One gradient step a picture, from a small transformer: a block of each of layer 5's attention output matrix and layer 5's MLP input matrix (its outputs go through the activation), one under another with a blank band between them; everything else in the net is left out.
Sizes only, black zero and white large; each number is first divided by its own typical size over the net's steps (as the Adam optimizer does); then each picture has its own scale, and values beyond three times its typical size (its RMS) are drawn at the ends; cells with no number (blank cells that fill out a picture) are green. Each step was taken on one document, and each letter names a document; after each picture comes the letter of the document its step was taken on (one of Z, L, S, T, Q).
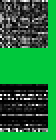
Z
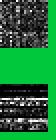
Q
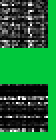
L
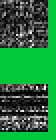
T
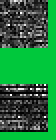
T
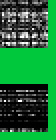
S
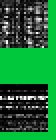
L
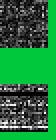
Q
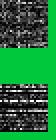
Q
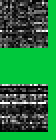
T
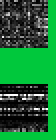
L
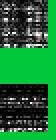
L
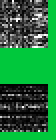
Z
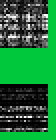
S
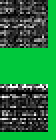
T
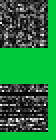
Q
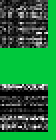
T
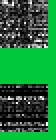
L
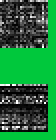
T
